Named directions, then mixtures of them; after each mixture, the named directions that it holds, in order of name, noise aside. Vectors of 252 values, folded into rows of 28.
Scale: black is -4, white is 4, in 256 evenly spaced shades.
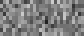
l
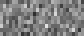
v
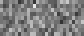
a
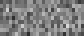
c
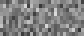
v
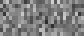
l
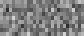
c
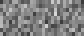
l, v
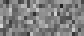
a, v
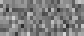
c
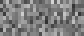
l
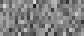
a, v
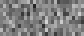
a, l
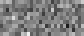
c, v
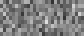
l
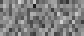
a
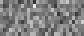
a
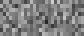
l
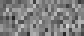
a, c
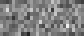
c, v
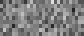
c, l
